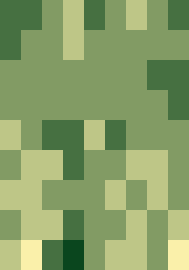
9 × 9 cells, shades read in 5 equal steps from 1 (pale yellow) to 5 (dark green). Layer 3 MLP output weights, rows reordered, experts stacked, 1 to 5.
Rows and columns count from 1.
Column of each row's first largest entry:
1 1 8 9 3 4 3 4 4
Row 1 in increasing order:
2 2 3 3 3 4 4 4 4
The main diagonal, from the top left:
4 3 3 3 2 3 3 3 1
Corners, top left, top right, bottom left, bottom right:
4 4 2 1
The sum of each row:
29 27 29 28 28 24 23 24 23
